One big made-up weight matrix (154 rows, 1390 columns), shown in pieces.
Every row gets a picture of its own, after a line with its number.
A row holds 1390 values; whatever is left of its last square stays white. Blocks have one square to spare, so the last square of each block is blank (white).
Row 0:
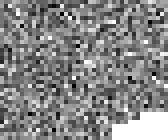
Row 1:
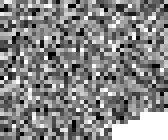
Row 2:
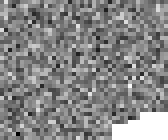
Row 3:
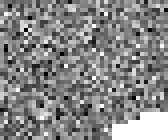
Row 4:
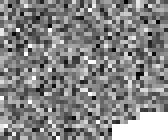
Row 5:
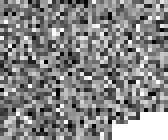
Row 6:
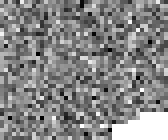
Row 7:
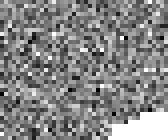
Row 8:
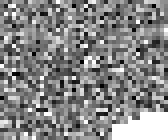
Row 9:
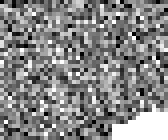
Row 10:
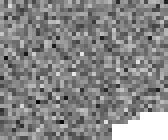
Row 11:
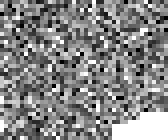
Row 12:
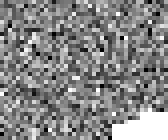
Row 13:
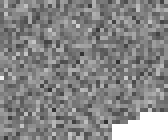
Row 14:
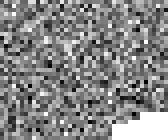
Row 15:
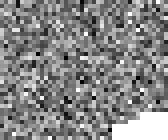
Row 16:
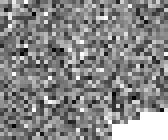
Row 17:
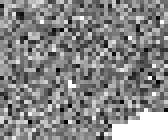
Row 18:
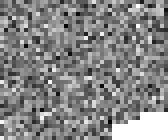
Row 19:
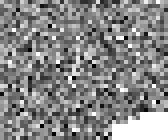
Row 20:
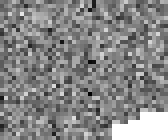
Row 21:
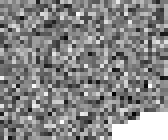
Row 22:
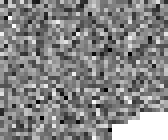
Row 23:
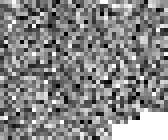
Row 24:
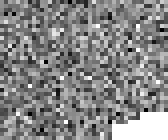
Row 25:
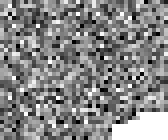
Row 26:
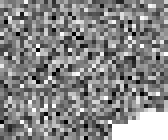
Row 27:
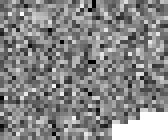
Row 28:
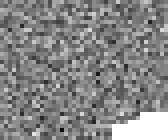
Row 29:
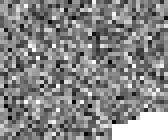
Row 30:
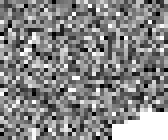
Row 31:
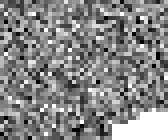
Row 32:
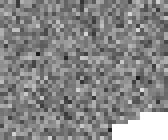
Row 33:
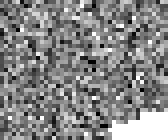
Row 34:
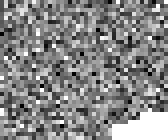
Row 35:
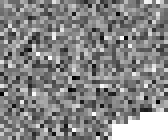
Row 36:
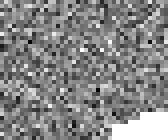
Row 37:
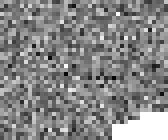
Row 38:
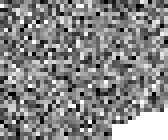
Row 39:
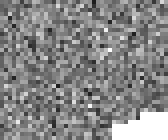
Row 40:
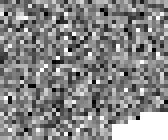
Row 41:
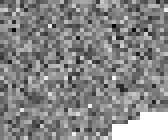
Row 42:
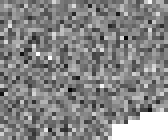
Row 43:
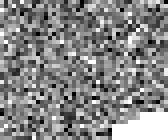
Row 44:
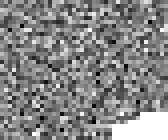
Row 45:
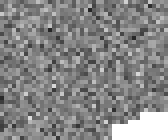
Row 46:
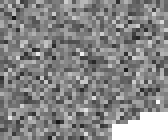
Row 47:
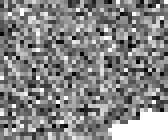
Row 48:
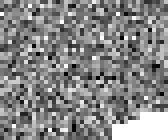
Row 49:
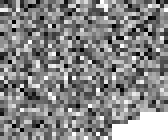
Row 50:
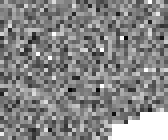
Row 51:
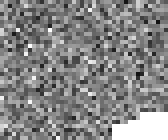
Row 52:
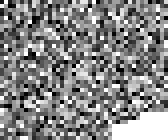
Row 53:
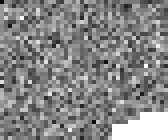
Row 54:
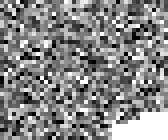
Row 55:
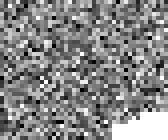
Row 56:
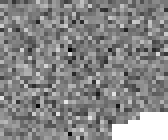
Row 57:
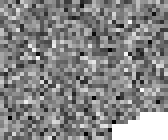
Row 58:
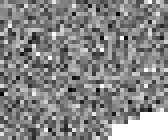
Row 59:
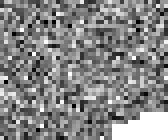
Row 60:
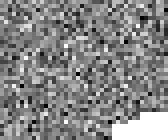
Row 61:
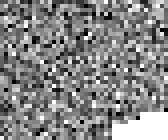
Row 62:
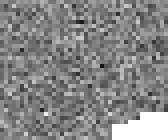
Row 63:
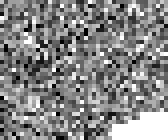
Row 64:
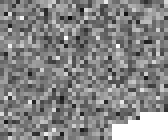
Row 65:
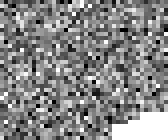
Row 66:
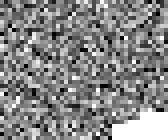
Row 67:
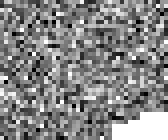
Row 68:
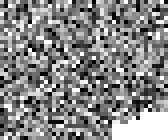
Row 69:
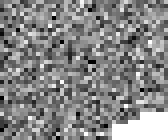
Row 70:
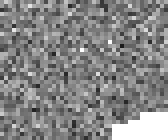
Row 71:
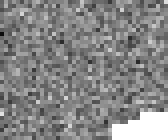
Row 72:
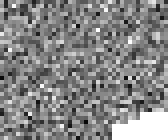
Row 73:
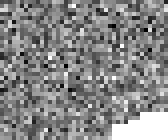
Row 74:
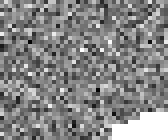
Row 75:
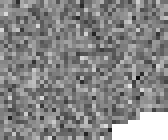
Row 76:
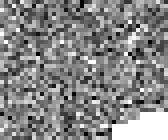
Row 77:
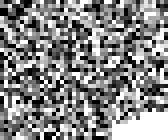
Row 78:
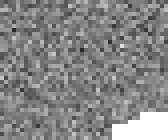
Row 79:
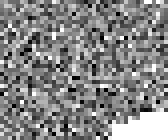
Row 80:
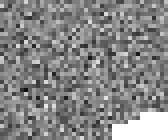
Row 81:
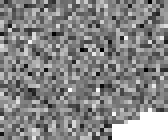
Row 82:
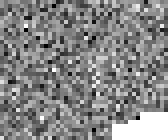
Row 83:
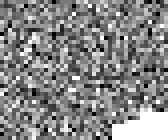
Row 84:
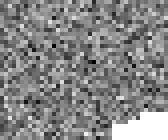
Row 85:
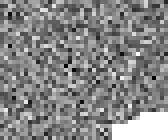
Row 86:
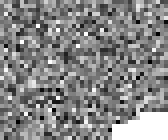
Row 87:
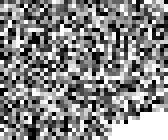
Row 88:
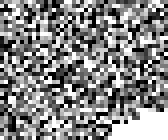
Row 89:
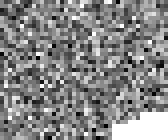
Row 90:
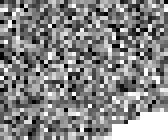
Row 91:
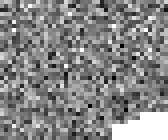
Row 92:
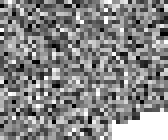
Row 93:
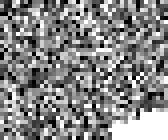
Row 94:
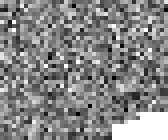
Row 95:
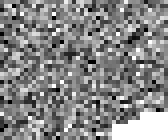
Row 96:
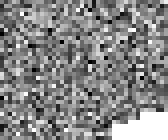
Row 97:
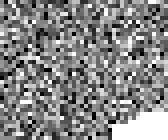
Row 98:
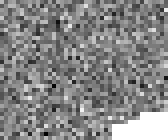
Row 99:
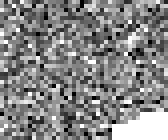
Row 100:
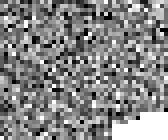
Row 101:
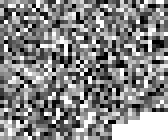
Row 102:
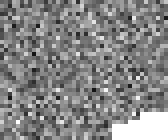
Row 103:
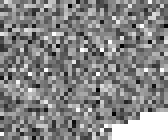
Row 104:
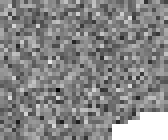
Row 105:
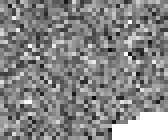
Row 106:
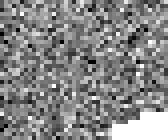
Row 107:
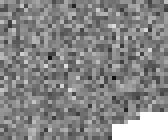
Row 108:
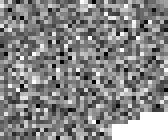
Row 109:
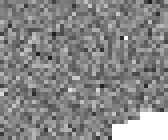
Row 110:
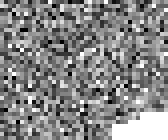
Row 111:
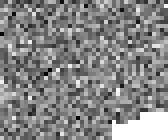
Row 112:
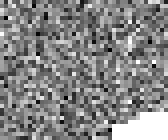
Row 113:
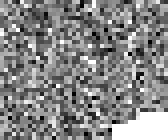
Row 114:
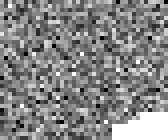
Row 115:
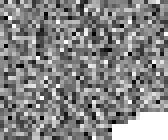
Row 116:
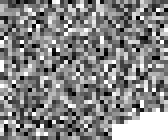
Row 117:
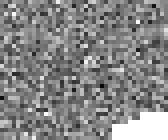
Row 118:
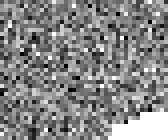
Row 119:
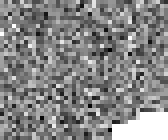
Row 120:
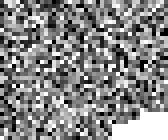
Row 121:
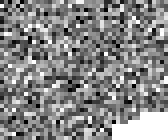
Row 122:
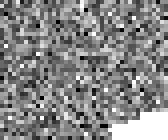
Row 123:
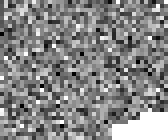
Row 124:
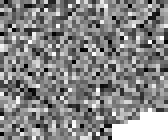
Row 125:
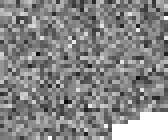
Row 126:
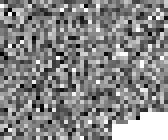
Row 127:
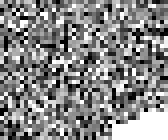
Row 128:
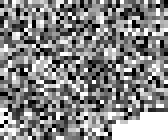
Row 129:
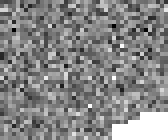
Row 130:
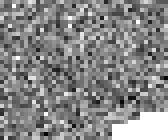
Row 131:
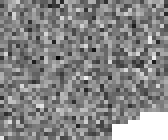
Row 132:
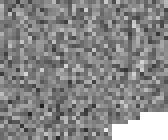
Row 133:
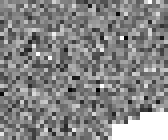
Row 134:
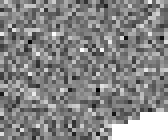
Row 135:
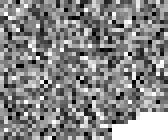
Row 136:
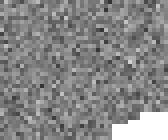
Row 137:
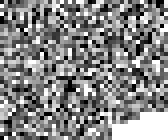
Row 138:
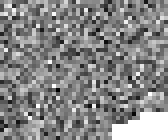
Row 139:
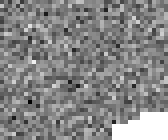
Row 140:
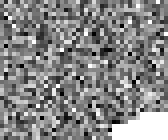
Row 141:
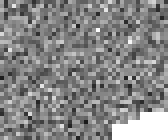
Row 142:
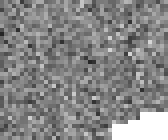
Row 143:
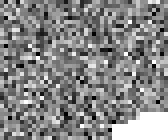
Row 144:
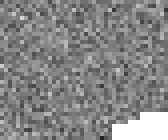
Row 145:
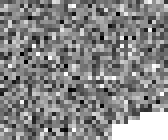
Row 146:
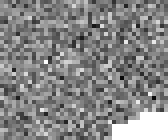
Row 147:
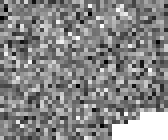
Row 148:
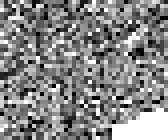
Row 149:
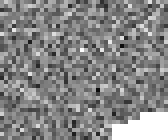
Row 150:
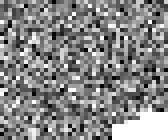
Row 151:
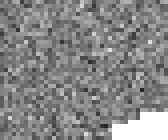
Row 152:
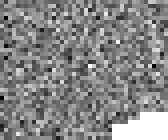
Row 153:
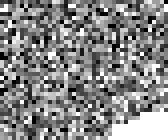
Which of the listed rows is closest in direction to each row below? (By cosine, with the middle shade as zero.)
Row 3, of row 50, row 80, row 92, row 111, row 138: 80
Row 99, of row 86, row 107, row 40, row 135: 135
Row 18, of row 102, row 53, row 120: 53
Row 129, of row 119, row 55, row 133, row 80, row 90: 90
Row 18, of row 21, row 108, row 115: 115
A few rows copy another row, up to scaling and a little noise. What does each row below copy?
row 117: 8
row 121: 139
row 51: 4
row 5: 24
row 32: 15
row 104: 25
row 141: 72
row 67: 59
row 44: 28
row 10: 114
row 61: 100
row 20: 27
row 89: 77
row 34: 123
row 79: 35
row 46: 54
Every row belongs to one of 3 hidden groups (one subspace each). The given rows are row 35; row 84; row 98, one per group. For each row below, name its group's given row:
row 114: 84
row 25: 84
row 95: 84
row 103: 35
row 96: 84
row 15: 84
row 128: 98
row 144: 98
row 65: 98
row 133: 35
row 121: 98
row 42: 35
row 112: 84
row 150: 35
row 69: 84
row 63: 98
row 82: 98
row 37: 35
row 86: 84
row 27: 84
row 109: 35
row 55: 84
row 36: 35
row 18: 98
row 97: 84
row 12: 35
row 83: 35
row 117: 98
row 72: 84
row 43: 84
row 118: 35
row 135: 84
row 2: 84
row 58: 35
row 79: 35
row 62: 98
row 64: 98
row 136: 84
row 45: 84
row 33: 84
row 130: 98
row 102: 84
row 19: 35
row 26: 98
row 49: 35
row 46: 84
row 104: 84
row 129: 35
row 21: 98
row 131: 98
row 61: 98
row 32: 84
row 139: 98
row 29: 84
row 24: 98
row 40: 98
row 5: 98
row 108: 98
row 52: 84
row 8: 98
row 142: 84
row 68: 84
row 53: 98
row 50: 35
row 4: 84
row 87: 35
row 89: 84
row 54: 84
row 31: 98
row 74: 35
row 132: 98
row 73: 35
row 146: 98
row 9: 98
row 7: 35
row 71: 84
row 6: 84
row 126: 98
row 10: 84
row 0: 98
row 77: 84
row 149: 35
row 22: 84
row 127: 98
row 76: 84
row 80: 98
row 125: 84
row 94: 35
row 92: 98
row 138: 84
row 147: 98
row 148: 84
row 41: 35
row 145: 35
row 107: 35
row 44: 98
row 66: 35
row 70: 35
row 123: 84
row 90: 35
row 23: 98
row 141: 84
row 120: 98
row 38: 98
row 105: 84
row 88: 98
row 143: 84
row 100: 98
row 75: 84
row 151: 84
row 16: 98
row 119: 84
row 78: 35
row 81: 35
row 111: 98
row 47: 84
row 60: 98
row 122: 84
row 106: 84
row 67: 98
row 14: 98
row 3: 98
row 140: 84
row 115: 84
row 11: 84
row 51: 84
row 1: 35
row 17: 98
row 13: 84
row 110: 98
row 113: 84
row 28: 98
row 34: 84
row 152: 84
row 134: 35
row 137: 98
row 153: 35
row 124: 35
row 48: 35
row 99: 84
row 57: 84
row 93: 84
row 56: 98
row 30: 35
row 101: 98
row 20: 84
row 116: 98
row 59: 98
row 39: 84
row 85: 98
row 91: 35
